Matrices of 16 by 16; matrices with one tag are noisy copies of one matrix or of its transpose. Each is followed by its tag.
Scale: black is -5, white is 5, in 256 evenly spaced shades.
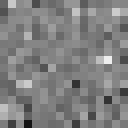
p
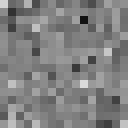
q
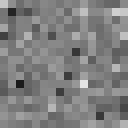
q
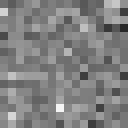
p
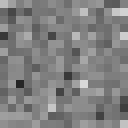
q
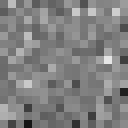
p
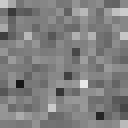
q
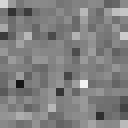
q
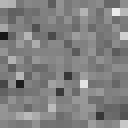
q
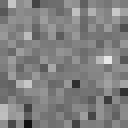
p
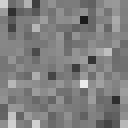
q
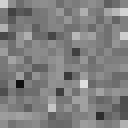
q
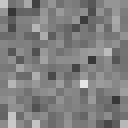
q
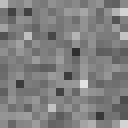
q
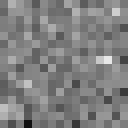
p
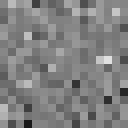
p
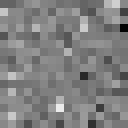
p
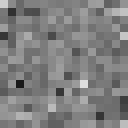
q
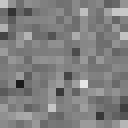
q
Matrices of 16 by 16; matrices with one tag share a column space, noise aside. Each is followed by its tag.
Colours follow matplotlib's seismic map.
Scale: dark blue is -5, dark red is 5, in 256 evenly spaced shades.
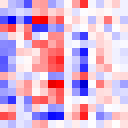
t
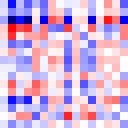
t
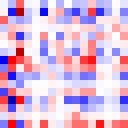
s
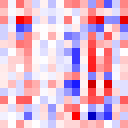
t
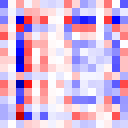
t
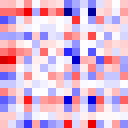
s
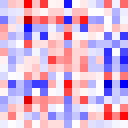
t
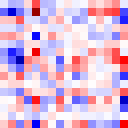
s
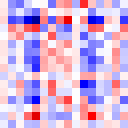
t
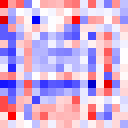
t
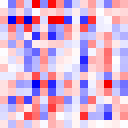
t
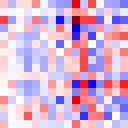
t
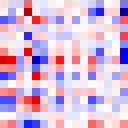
s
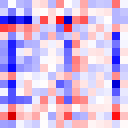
t
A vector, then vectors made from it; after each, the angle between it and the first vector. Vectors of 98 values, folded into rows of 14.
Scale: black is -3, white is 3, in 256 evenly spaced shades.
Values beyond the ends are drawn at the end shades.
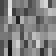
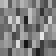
orthogonal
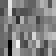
nearly parallel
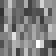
partly aligned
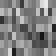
orthogonal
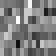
partly opposed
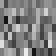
orthogonal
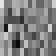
partly opposed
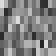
partly opposed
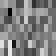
partly opposed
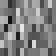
partly opposed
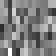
partly opposed
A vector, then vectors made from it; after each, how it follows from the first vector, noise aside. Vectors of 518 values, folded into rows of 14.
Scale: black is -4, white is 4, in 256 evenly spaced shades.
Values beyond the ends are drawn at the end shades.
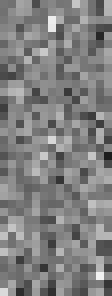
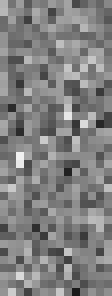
wrapped around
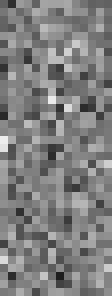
wrapped around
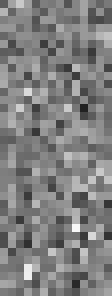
wrapped around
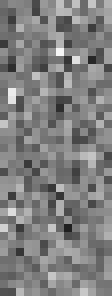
wrapped around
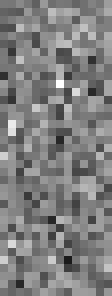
wrapped around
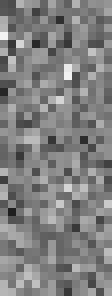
wrapped around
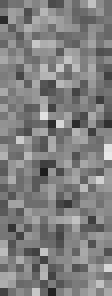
wrapped around
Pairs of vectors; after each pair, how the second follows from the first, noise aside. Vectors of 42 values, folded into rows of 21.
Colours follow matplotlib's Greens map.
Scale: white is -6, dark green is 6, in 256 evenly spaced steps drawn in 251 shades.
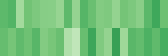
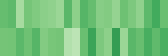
copied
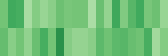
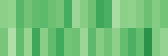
wrapped around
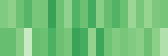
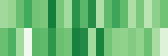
scaled up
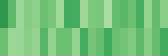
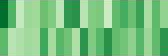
scaled up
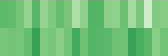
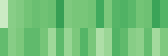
wrapped around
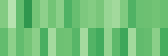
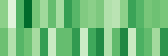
scaled up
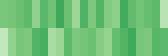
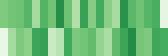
scaled up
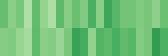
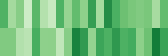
scaled up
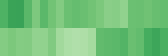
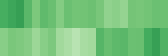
copied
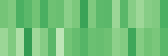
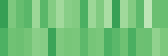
wrapped around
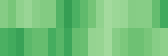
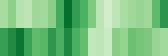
scaled up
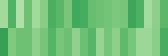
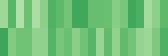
copied
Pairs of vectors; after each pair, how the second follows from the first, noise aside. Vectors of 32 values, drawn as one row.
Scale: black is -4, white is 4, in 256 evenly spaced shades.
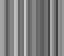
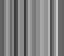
negated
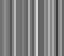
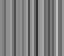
negated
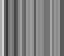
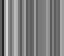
negated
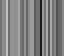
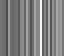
negated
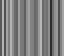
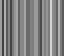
negated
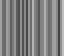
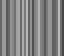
negated
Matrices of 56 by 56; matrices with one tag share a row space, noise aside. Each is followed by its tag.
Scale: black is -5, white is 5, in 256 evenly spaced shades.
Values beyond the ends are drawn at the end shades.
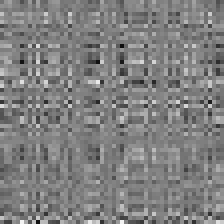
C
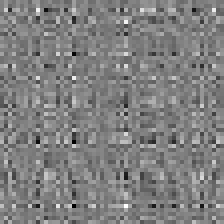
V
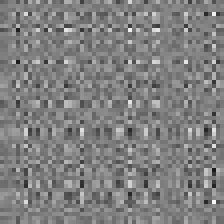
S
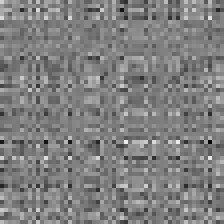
C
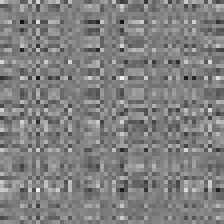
C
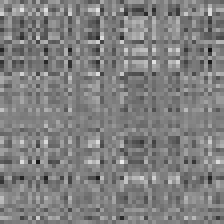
C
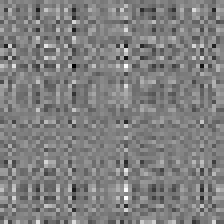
V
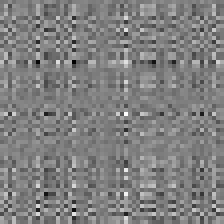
V
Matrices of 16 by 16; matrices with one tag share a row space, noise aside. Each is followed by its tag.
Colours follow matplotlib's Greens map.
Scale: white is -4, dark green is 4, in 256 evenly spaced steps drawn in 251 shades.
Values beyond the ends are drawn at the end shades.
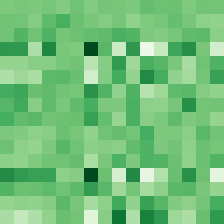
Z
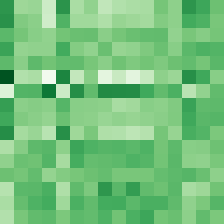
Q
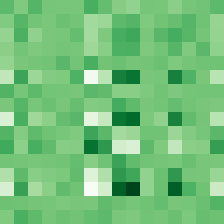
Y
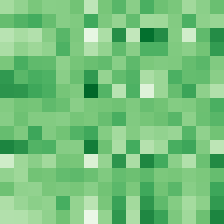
Z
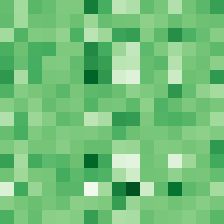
Y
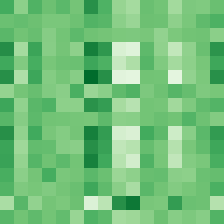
Y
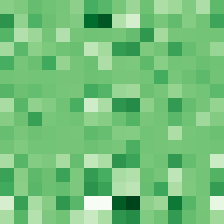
Y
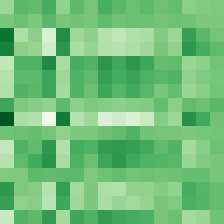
Q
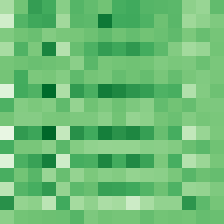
Q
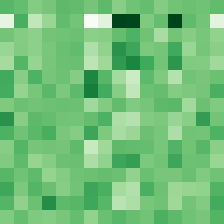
Y
